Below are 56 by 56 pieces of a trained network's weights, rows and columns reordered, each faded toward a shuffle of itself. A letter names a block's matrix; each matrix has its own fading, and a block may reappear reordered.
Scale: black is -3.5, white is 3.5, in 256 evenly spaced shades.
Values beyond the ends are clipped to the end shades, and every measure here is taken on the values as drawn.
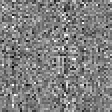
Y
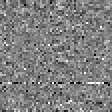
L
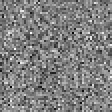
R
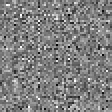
Y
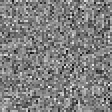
R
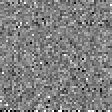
L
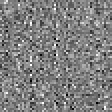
Y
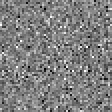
L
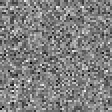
R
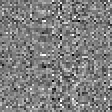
Y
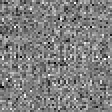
L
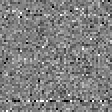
L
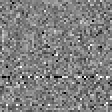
L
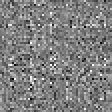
Y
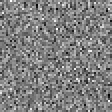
R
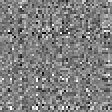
Y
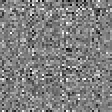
Y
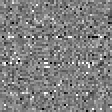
L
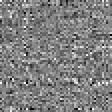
Y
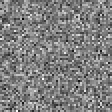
R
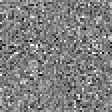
L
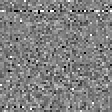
L
